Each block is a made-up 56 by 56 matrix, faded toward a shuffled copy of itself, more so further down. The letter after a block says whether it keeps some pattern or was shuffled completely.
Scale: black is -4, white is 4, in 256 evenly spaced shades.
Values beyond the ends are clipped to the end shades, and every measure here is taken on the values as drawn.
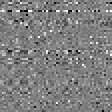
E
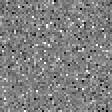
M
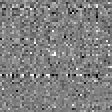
E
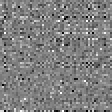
E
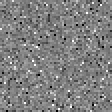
M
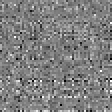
E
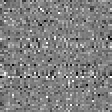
E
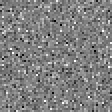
M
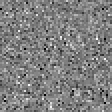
M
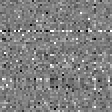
E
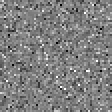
M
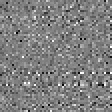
E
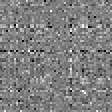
E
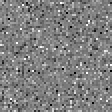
M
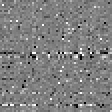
E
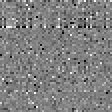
E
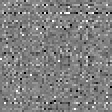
E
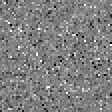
M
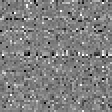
E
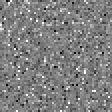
M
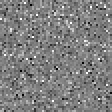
M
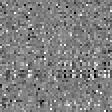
E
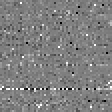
E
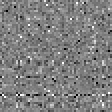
E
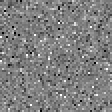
M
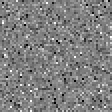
M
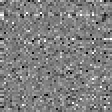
E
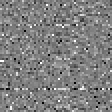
E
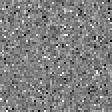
M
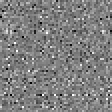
E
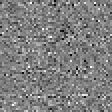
E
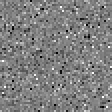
M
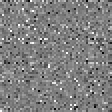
E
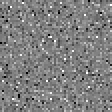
M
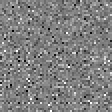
E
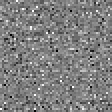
E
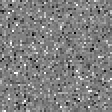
M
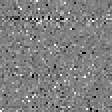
E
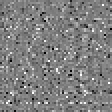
E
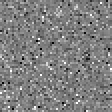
M
